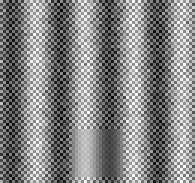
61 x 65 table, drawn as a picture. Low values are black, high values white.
Calmest part: bottom middle. Stripes: upright, repeating 4 times. Odd patch: calmer, in the bottom middle.
